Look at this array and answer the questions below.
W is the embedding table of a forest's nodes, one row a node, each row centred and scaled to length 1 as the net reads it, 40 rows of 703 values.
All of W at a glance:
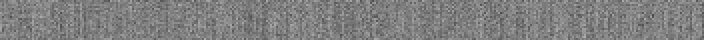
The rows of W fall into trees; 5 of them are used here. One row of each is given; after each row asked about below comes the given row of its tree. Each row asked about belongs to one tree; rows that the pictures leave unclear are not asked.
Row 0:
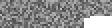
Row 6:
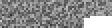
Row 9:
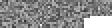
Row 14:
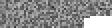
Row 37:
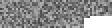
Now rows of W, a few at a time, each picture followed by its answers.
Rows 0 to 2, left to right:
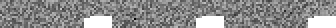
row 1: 0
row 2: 6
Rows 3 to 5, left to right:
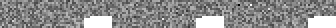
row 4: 14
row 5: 9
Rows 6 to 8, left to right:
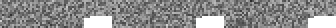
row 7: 37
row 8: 0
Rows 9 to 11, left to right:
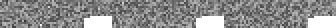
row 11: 6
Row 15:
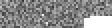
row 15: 6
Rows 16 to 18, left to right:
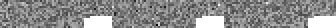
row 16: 9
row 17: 6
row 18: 37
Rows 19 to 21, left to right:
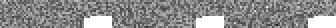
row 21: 0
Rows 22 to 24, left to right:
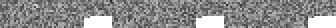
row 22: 14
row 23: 37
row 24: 37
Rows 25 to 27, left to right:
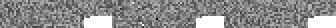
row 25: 37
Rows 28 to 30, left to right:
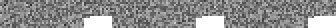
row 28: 9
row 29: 37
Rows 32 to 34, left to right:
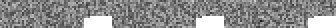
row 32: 6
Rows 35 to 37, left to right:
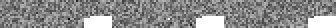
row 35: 0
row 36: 0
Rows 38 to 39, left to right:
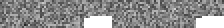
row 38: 37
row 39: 14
